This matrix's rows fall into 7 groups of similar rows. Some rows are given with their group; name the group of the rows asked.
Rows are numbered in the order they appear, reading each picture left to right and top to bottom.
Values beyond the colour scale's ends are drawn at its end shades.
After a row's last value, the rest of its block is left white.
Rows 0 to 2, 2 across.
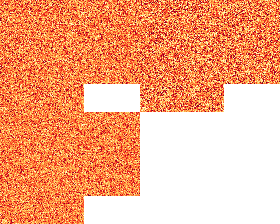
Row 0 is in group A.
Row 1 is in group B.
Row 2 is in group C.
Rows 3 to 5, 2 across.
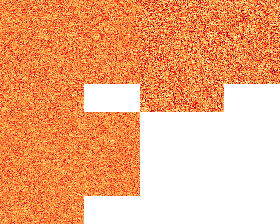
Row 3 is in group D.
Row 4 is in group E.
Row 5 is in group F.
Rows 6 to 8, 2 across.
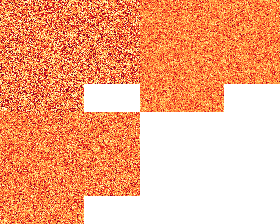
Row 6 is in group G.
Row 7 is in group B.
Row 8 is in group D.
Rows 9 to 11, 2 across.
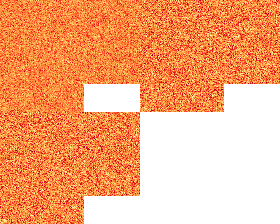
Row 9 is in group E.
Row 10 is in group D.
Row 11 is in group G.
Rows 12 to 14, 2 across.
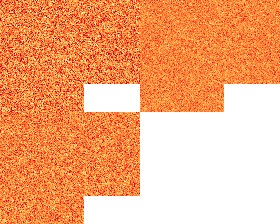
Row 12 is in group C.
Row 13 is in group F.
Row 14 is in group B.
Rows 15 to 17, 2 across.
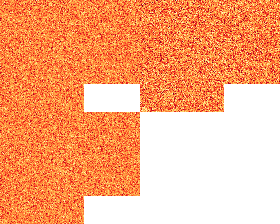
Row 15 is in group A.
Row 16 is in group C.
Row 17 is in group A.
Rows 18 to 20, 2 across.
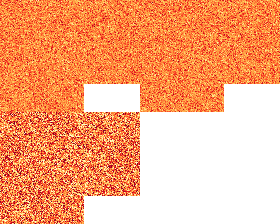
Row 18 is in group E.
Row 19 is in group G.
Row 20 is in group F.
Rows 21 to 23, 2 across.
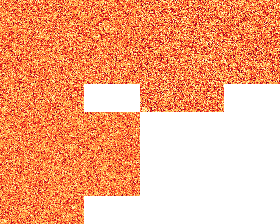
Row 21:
D
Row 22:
C
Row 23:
G
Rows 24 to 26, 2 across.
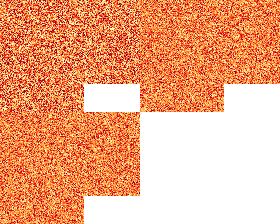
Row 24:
F
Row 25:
D
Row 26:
E
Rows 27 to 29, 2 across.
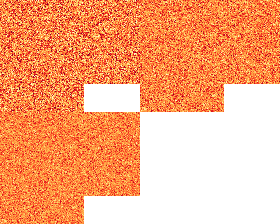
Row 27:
D
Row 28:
G
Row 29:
G
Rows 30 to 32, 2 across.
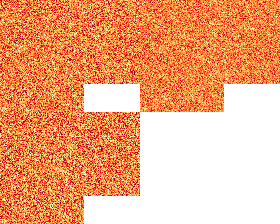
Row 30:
B
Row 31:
F
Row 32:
A
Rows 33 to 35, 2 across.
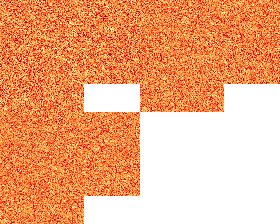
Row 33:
F
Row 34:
C
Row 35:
D
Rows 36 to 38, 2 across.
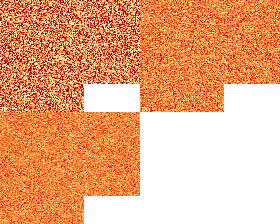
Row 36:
A
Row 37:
C
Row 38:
F
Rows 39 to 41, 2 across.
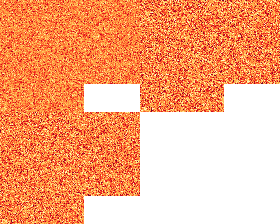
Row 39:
D
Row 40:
G
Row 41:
C
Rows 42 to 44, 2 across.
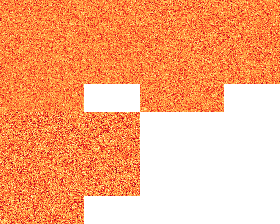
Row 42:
A
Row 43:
G
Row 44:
D
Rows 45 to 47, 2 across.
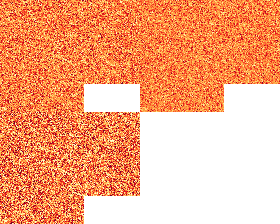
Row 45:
G
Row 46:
A
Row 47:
F
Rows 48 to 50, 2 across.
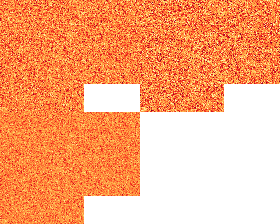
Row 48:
A
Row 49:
G
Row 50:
A
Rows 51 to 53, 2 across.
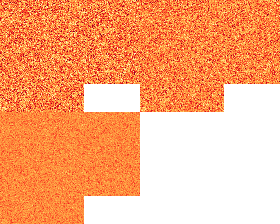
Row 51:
B
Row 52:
B
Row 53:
C
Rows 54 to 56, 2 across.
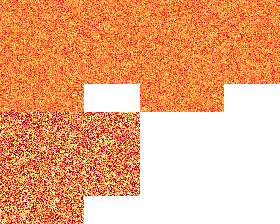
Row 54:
D
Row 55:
G
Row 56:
B
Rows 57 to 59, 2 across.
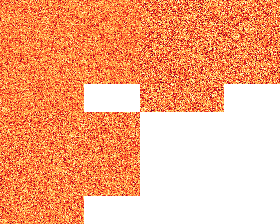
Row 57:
C
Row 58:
D
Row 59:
A
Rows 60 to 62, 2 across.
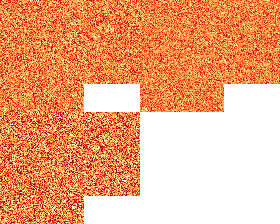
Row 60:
E
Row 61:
C
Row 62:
D
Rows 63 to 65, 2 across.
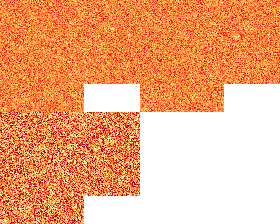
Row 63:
F
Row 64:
D
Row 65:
E
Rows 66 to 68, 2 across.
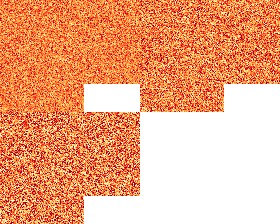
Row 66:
A
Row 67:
C
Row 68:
B
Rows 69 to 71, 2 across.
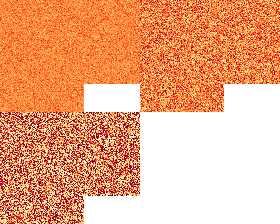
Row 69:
D
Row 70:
B
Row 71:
E
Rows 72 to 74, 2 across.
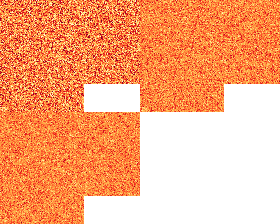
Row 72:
A
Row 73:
C
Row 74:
F
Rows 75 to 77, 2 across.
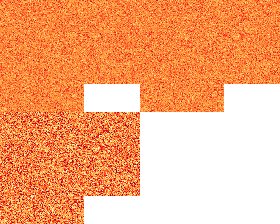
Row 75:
G
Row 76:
D
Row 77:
D
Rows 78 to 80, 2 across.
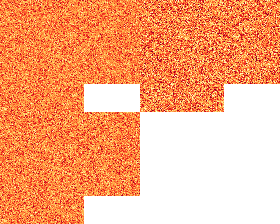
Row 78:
G
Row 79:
D
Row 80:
G
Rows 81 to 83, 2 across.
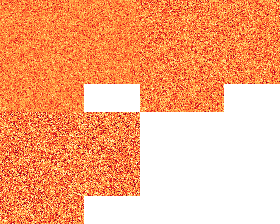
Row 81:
B
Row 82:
B
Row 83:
F
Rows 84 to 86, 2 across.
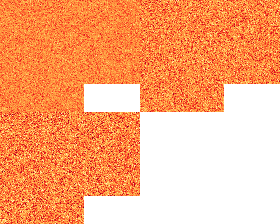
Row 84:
G
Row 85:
E
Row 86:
B
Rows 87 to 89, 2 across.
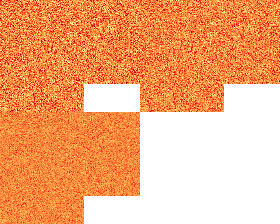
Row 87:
E
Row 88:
E
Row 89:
B
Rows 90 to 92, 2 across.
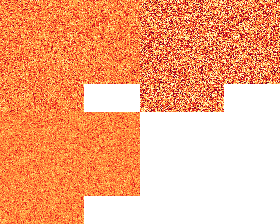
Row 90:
E
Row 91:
D
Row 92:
B
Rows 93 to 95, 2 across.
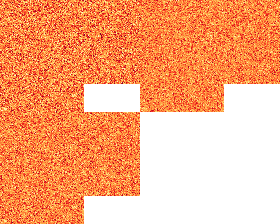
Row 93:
G
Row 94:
E
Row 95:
G
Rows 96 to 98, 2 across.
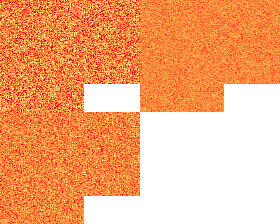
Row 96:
B
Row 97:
G
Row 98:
A
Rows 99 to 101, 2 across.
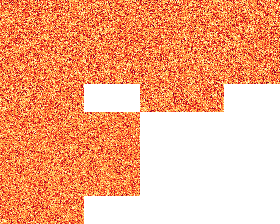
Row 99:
B
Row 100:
E
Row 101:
G
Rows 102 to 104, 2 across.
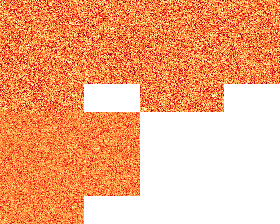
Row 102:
F
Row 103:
G
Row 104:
D
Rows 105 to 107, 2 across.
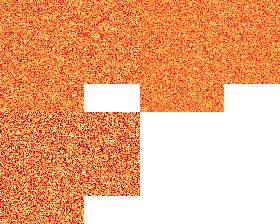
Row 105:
D
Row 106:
A
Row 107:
A
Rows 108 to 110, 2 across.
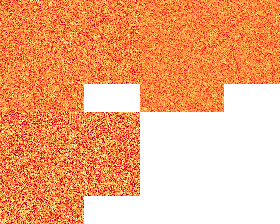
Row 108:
E
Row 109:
G
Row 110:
B
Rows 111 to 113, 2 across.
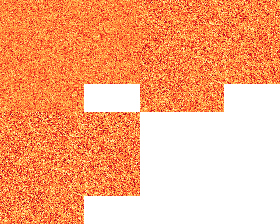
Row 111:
D
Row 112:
F
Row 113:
F
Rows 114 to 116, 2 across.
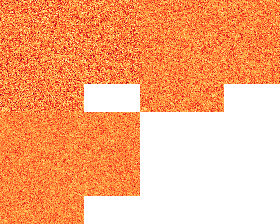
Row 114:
C
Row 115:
G
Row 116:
F
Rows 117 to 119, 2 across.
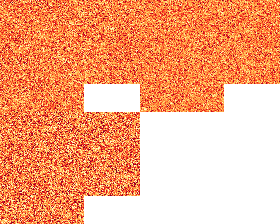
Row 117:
F
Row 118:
G
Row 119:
D
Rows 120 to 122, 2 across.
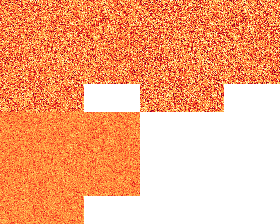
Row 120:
E
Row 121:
E
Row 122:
E
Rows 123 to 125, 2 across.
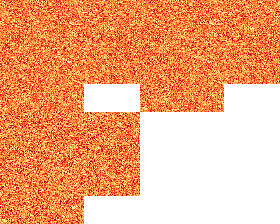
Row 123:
F
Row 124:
F
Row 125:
G
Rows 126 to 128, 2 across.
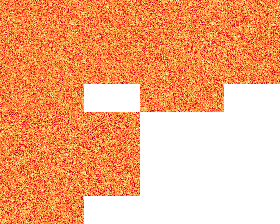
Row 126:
A
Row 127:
E
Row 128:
B
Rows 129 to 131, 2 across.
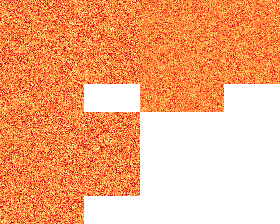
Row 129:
F
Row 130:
B
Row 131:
D
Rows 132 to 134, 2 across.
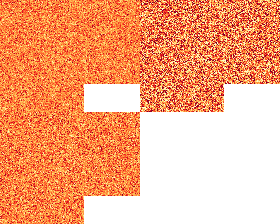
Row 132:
B
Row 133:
B
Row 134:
A
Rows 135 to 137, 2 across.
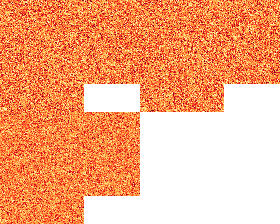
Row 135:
G
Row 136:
E
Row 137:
B
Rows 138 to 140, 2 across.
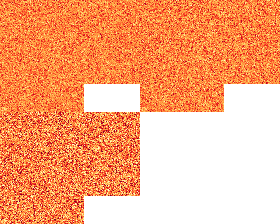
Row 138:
G
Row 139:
A
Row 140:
D
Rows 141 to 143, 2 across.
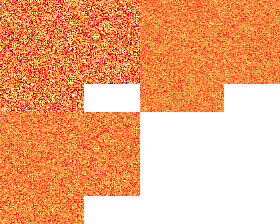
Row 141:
D
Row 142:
F
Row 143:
D
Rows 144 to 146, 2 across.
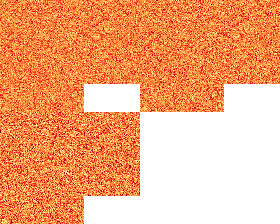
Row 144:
D
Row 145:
D
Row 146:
C
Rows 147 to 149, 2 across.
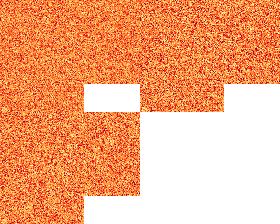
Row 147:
C
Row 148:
C
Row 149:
E
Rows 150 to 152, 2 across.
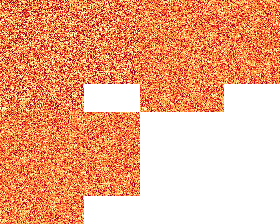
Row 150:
B
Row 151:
G
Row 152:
B
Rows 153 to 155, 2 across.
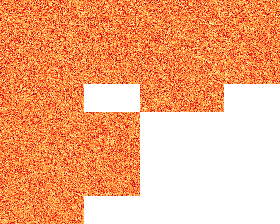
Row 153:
A
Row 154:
F
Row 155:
E
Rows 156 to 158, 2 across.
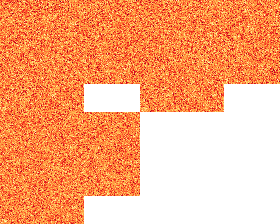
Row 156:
B
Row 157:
E
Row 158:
G
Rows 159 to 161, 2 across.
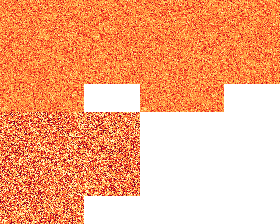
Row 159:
D
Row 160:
G
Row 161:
F
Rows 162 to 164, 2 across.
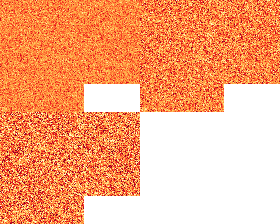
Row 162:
C
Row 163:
A
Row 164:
F
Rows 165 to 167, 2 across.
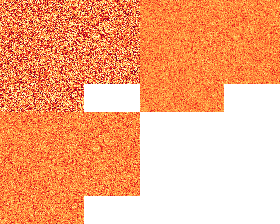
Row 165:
D
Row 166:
E
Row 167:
D
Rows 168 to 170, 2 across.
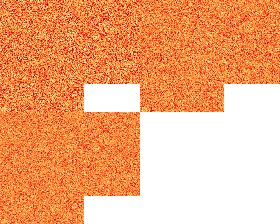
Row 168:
D
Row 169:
C
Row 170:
D
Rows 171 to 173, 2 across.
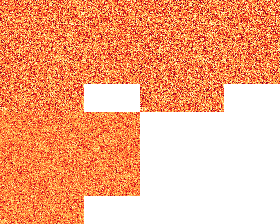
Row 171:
A
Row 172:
A
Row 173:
D
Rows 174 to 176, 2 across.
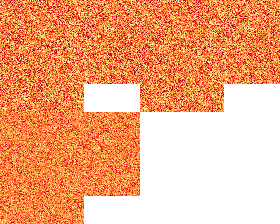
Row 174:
F
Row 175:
F
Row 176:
D
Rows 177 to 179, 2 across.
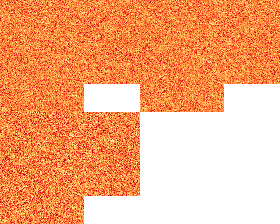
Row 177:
C
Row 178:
F
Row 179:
F
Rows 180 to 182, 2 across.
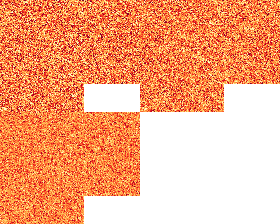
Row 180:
G
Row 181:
F
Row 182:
E
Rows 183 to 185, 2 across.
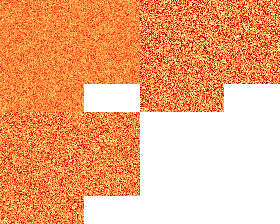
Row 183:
B
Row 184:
A
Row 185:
D
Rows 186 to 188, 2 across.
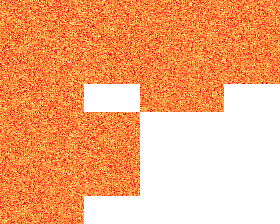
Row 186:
F
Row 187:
A
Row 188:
F
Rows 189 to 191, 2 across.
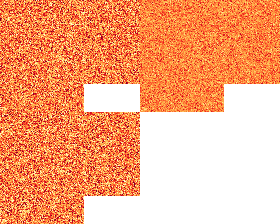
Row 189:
A
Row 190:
G
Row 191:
B
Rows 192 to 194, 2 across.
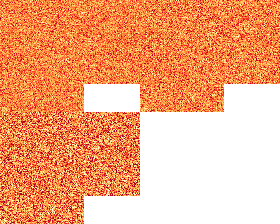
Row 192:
C
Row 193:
D
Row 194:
D
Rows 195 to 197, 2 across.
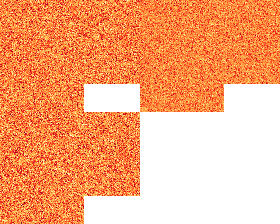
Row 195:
D
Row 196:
A
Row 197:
F
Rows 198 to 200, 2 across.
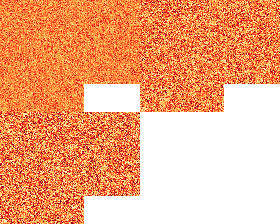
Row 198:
E
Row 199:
B
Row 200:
G
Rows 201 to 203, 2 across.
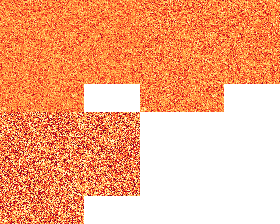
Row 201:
G
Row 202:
G
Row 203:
F
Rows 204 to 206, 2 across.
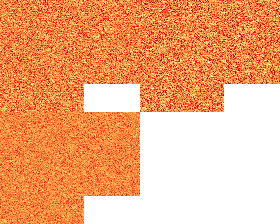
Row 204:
D
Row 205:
B
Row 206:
G
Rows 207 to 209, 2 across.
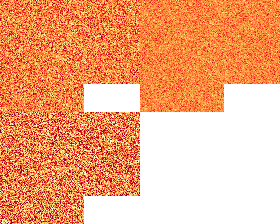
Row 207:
A
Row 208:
F
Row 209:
C
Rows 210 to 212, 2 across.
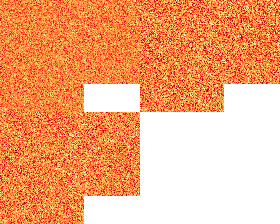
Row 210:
A
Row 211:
A
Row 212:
F
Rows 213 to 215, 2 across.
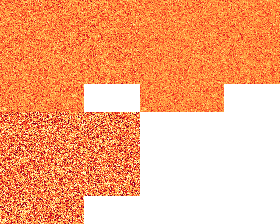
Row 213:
G
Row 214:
G
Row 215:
B
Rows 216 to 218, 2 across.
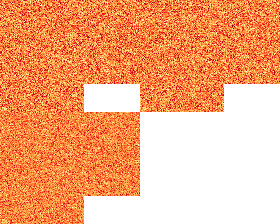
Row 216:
G
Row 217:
B
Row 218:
C
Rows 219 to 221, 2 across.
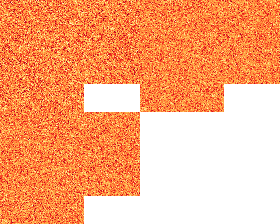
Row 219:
F
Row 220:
G
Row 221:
C
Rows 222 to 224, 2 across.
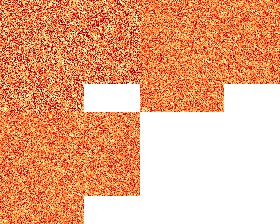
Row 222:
E
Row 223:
C
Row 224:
F
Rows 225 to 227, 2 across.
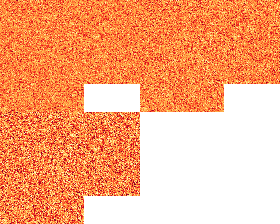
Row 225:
D
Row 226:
E
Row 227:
E
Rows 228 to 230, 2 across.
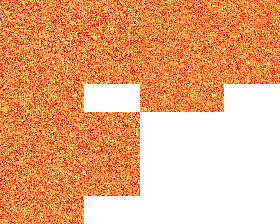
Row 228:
E
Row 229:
G
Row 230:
A
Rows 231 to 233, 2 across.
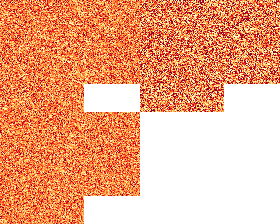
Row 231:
F
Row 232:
D
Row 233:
A
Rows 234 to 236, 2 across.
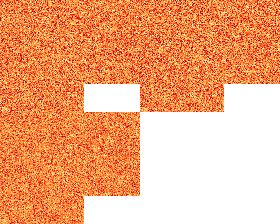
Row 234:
C
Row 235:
A
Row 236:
E
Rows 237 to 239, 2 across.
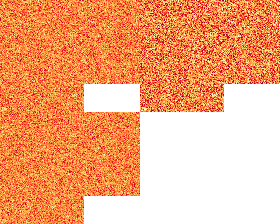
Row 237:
G
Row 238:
G
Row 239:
B
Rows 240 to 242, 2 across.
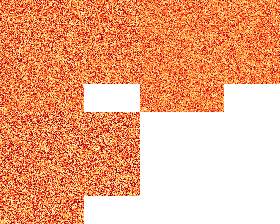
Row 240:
A
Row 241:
G
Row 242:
D
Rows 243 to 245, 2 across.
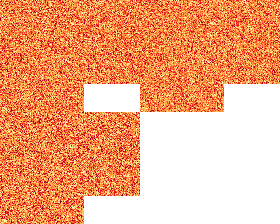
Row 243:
C
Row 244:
E
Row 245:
G
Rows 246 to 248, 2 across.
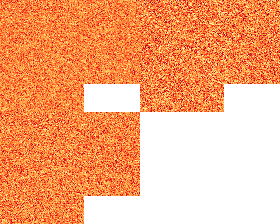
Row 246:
B
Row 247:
F
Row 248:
C
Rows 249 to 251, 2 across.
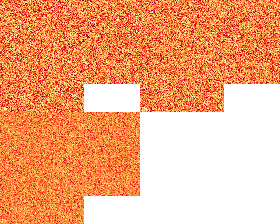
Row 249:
G
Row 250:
C
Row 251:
A
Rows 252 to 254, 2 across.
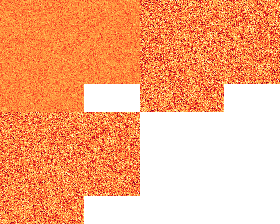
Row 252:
G
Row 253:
E
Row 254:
E
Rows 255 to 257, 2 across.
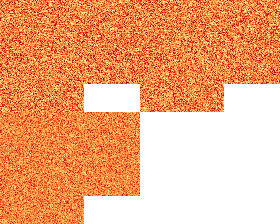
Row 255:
C
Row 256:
E
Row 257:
A
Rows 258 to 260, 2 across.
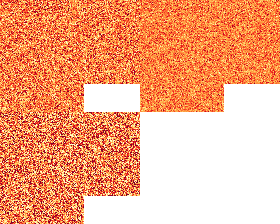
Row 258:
B
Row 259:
B
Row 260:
E
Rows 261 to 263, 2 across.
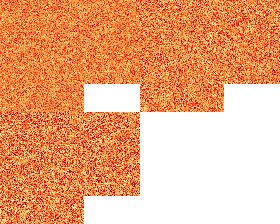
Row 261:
B
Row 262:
E
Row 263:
B
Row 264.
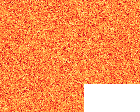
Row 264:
F
